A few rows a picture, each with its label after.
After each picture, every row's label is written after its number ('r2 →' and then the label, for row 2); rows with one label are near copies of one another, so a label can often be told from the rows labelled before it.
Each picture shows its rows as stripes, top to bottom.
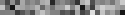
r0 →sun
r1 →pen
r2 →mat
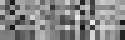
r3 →pen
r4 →sun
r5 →pen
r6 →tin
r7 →mat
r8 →pen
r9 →mat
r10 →mat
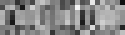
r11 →mat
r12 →tin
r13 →pen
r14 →pen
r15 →pen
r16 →mat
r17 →sun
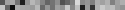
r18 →tin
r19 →pen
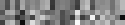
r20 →sun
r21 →sun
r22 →tin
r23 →mat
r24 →tin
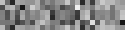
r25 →pen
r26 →tin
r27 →sun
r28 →sun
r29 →mat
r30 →pen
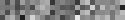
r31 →sun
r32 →mat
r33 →sun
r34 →tin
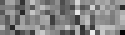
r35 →tin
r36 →mat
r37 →tin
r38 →sun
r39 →sun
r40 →pen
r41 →mat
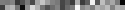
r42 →mat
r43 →tin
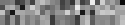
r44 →mat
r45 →tin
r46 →pen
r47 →sun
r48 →sun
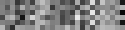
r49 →mat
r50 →sun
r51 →mat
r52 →tin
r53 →mat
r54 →pen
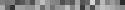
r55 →mat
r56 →pen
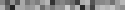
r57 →sun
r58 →pen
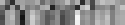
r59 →pen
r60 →sun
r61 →tin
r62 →tin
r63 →tin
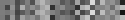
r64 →mat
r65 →sun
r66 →mat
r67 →sun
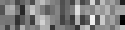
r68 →mat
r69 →tin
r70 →tin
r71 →mat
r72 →mat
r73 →sun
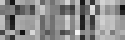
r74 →pen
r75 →mat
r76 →mat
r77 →pen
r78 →pen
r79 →pen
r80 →tin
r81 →pen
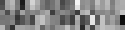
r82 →tin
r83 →tin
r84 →sun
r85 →mat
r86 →mat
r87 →pen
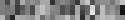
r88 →sun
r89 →mat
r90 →mat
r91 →pen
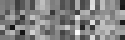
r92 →mat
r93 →mat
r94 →sun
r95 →tin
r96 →mat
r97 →pen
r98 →tin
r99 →mat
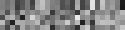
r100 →mat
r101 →mat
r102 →sun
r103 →tin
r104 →pen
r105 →sun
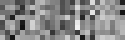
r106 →mat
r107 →tin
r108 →mat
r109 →pen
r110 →tin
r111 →tin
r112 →sun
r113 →pen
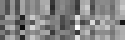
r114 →sun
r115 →sun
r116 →sun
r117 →tin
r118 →mat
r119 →tin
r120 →sun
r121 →tin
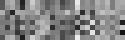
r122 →tin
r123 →tin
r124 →pen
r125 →sun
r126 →mat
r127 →sun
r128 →mat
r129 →tin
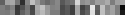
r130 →tin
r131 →mat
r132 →mat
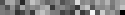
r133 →tin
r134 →sun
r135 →mat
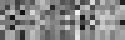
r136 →mat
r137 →sun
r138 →tin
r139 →pen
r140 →mat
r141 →pen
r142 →tin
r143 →tin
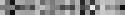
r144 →pen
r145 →mat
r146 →pen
